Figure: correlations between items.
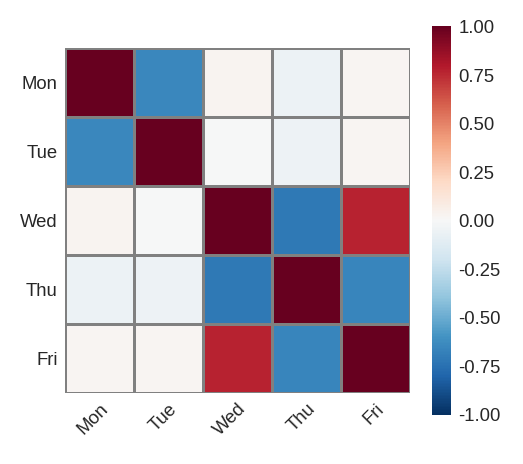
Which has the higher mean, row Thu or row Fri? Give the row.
Fri
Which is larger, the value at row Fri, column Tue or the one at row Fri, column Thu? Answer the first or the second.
the first
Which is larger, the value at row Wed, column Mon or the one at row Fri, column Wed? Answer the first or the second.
the second
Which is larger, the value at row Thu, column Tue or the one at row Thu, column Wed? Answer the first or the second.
the first
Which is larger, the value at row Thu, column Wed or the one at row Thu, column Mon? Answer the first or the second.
the second
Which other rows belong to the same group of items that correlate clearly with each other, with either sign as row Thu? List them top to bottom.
Wed, Fri
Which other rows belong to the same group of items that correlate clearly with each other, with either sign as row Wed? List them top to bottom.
Thu, Fri
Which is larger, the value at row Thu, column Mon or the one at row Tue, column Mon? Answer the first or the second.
the first
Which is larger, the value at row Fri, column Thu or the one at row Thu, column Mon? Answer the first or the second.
the second
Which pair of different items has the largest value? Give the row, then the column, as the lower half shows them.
Fri, Wed
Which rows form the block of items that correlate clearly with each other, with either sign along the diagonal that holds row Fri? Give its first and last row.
Wed to Fri
